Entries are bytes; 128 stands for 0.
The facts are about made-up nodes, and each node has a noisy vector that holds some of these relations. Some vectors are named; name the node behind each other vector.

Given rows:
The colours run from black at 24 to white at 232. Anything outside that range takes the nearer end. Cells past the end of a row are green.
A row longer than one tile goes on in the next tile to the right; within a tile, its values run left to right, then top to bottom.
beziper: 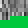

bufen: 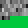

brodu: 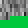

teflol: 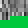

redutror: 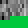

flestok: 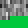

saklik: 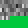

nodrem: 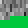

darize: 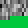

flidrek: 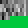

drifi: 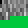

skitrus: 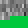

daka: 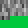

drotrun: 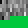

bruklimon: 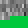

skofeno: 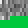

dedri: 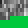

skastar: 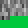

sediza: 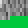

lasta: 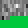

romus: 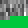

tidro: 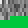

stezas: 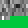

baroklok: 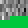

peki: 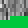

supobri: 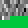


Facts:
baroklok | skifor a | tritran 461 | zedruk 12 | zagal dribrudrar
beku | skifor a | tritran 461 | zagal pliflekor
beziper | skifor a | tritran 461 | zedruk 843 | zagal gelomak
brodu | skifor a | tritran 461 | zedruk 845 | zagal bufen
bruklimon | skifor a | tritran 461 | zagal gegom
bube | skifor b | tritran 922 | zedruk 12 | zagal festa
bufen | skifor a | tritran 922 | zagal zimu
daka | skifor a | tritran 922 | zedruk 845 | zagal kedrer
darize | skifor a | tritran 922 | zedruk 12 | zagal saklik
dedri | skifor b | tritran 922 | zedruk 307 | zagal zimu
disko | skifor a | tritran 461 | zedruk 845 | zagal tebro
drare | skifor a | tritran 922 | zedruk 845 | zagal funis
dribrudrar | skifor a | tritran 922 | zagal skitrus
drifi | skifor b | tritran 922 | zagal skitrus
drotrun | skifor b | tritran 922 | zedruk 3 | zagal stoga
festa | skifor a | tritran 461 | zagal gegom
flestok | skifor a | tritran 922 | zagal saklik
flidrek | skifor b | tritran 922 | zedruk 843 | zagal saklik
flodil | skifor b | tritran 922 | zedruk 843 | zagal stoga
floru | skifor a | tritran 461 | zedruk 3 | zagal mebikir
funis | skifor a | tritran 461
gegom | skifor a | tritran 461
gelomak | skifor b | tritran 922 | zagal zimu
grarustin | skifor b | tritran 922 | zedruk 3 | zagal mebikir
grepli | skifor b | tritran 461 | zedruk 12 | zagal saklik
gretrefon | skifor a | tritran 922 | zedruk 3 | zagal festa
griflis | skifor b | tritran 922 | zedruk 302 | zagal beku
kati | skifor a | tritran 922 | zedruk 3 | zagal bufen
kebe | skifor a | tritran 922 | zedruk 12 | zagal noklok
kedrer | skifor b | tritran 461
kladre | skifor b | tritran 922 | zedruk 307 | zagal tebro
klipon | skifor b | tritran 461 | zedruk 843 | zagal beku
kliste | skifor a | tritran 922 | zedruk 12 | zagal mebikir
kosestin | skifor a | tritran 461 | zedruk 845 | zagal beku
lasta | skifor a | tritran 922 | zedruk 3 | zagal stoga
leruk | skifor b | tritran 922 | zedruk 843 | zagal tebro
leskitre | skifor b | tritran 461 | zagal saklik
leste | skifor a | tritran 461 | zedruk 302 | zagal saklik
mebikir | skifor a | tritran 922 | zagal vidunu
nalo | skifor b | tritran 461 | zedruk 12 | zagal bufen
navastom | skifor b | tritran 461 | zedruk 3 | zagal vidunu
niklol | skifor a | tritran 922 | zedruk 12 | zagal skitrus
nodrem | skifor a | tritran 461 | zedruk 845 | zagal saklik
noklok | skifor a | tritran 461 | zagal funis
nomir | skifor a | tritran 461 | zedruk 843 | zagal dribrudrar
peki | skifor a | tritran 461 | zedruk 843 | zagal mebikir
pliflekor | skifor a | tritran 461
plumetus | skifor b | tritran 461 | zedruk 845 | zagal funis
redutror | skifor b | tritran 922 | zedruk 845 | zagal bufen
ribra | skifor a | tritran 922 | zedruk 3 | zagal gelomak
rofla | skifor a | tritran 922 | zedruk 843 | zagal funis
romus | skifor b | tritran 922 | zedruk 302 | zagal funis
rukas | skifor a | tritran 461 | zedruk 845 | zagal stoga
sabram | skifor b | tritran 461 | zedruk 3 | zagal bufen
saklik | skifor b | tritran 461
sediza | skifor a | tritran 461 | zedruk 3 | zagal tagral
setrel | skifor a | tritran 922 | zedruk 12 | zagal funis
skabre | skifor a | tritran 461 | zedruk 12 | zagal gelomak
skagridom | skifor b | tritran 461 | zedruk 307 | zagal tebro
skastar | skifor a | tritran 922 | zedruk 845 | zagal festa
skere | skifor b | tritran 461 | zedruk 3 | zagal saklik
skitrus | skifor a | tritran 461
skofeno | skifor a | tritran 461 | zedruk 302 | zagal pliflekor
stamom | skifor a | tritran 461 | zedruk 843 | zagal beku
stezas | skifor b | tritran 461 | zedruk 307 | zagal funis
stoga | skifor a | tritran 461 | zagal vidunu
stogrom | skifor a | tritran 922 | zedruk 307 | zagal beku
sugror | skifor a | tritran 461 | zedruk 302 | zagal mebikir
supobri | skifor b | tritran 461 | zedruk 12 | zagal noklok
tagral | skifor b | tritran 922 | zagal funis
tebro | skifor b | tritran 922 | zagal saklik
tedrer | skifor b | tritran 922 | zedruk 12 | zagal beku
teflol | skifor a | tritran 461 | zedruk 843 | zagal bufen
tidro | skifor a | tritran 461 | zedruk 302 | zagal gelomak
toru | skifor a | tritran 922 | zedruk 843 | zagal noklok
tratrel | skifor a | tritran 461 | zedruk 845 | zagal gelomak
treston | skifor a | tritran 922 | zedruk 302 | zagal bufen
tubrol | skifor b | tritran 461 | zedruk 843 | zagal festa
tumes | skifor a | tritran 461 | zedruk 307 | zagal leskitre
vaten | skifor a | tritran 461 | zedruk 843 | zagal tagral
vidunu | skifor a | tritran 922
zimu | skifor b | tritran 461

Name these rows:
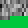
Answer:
niklol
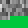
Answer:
navastom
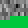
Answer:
zimu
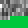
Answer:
tubrol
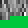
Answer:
tedrer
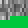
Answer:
sugror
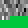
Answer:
grepli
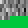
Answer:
skabre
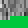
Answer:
nomir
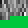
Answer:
bube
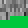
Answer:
rukas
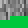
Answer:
floru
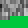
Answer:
stogrom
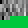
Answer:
flodil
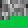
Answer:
mebikir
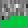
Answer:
gretrefon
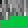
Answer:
tagral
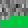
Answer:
kedrer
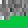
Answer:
leste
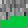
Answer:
kosestin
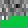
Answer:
skagridom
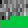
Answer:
gelomak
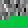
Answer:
nalo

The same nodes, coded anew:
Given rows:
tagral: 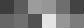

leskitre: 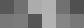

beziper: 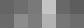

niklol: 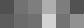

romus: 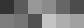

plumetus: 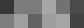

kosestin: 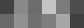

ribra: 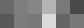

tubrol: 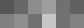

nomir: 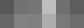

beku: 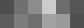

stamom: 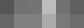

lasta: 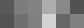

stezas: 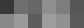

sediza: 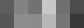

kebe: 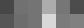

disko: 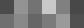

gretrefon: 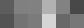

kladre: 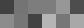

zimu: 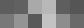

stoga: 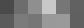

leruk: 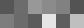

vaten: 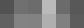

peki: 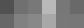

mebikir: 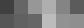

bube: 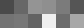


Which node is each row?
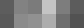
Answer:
floru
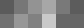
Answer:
navastom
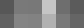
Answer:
baroklok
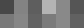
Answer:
tumes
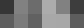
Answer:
drare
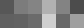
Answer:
darize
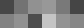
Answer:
redutror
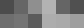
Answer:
treston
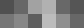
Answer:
kedrer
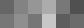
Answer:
skere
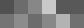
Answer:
tidro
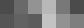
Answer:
dribrudrar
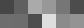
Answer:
drifi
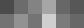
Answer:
supobri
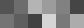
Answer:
tebro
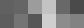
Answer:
bufen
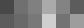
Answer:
kliste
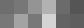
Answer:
sabram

